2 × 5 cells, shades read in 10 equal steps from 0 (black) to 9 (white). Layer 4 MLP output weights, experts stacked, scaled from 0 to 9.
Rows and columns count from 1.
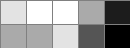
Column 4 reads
6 3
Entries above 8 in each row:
2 0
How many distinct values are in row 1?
4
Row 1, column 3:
9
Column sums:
14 15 17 9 1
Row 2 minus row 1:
-2 -3 -1 -3 -1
